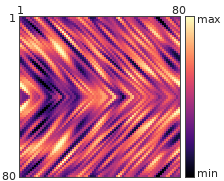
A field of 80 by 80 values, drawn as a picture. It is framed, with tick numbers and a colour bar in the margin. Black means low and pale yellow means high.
Histogram: bell-shaped. Ninth with the lowest average: middle left. Slope: none. Odd rows or columns: none. Average level on the scale: 50%. Mirror symmetry: top to bottom.
